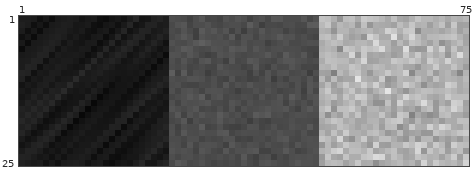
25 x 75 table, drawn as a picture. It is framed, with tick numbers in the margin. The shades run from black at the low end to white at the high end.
The table splits into one row of 3 panels. Panel 1,1: very low, slanting up to the right, faint in contrast. Panel 1,2: low, fine-grained, faint in contrast. Panel 1,3: high, fine-grained.
